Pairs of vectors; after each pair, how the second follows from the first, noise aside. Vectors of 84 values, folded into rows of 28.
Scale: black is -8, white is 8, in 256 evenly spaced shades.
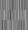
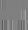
partly zeroed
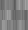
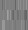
partly zeroed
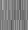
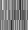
scaled up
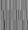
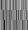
scaled up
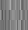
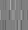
partly zeroed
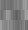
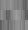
negated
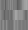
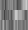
scaled up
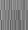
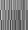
scaled up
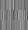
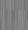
shrunk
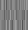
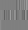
partly zeroed
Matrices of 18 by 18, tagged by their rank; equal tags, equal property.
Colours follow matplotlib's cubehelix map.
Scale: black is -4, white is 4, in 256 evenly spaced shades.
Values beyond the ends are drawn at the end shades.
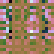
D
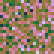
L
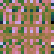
D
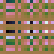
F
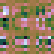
D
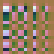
F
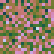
L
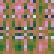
D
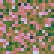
L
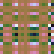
F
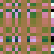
F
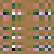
F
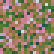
L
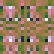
D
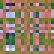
D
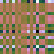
F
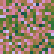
L
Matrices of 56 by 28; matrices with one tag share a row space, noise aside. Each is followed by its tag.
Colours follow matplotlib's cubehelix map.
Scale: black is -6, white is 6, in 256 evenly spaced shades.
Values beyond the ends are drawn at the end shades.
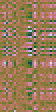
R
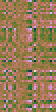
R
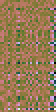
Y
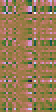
R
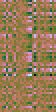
R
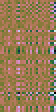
Y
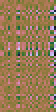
Y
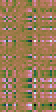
R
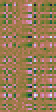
R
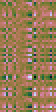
R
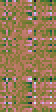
R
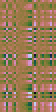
R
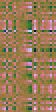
R
